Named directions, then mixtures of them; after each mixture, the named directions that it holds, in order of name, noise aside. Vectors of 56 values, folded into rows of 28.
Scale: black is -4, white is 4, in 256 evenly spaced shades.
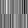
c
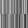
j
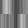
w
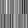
c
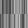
j, w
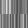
c, j, w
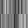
c, j, w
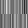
c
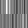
c, j, w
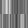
c, j, w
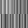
c, j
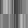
w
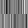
c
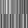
c, j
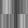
w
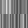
c, j, w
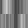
w
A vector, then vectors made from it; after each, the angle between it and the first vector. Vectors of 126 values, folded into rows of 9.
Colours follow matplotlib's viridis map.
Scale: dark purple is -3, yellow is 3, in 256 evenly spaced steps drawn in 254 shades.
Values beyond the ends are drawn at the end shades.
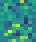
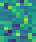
nearly opposite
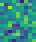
nearly opposite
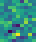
nearly opposite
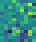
partly opposed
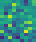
orthogonal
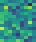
partly aligned
